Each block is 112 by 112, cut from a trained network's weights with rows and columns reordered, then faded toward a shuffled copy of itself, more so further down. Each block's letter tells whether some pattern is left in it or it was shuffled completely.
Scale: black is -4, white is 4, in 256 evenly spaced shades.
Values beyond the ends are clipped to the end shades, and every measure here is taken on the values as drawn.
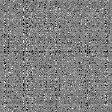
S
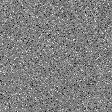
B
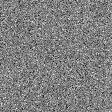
B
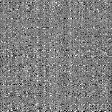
S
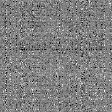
S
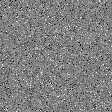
B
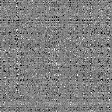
S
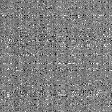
S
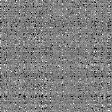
S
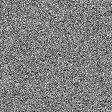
B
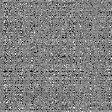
S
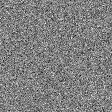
B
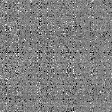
S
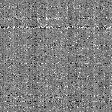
S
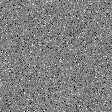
B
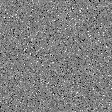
B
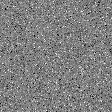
B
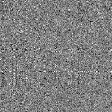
S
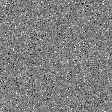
B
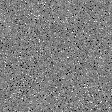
B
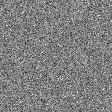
B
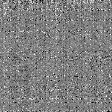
S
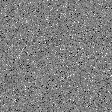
B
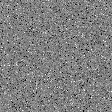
B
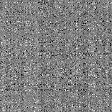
S
